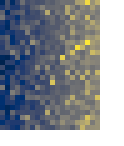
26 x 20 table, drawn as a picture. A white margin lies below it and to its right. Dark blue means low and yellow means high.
Average level on the scale: 40%. Slope: up to the right. Odd rows or columns: none. Grain: fine.
